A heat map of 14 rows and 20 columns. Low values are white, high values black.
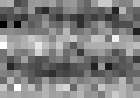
The middle left is the ninth with the lowest average. There is no seam. Overall the values sit about 50% of the way up the scale. Stripes running across repeat 2 times from top to bottom.
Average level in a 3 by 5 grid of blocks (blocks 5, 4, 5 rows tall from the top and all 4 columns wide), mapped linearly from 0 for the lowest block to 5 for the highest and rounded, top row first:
53434 / 00111 / 13332
